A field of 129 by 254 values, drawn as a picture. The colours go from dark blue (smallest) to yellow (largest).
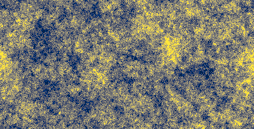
Neither half mirrors the other. On average the colour sits 50% of the way up the scale. The texture is blotchy. No row or column stands out.
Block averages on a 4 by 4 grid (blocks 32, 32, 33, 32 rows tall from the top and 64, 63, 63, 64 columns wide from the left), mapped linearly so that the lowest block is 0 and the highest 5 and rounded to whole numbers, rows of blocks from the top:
1 0 5 4 / 0 2 5 4 / 2 2 1 2 / 1 0 2 3
